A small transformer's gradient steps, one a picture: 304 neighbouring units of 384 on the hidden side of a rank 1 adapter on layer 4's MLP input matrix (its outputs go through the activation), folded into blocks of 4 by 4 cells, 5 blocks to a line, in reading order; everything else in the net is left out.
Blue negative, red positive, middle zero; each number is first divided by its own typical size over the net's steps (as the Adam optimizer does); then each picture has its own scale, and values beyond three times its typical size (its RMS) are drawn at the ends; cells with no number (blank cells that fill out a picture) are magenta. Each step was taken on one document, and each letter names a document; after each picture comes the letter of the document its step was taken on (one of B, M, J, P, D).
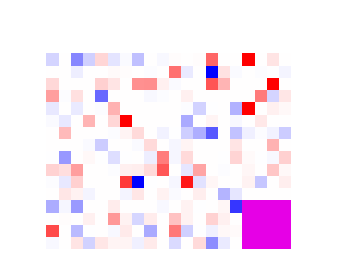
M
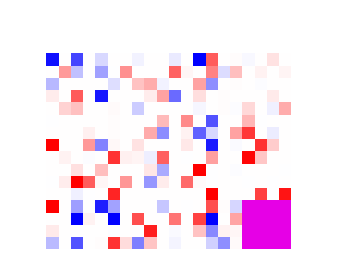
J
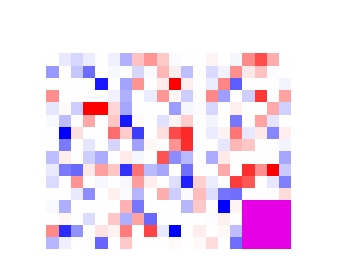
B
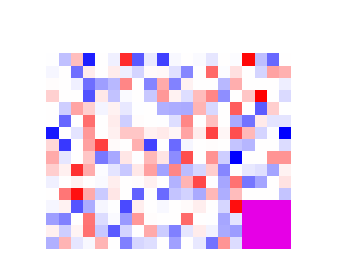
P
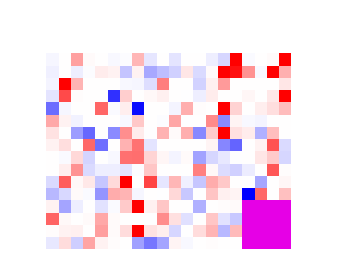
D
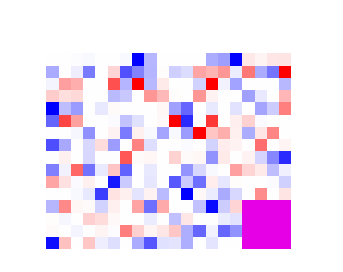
D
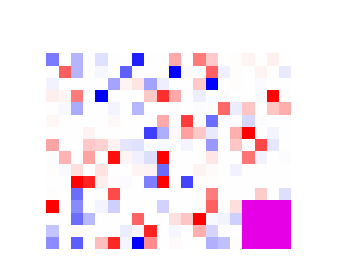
J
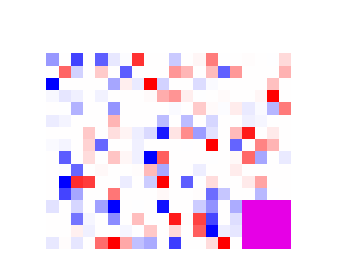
J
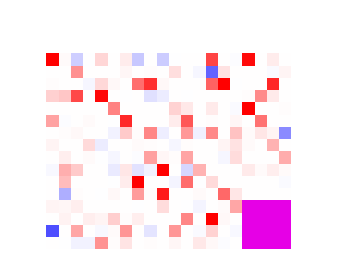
M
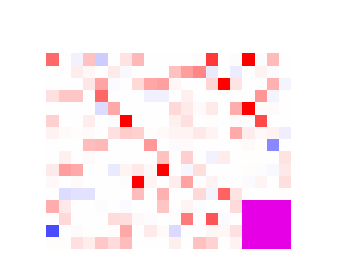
M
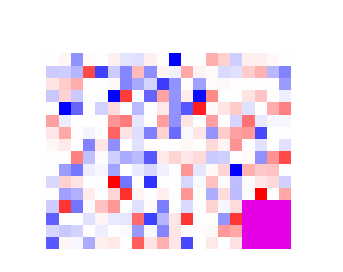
D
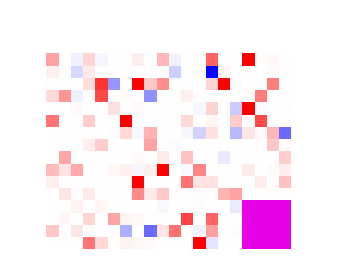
M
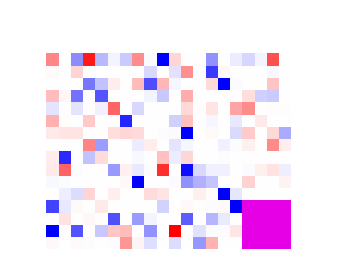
M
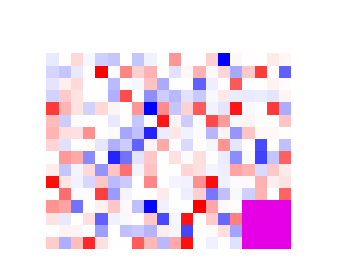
D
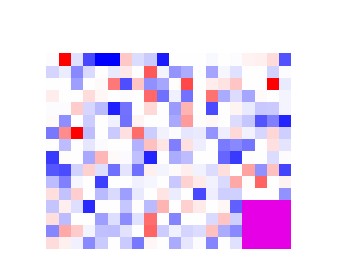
P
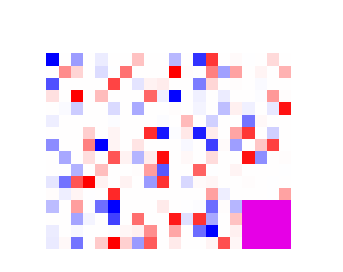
J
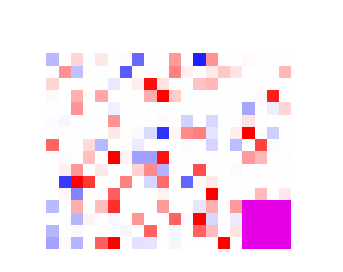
J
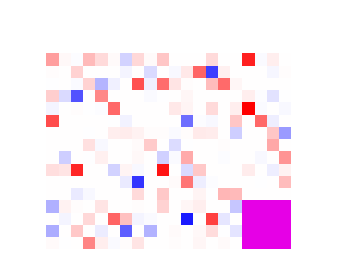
M
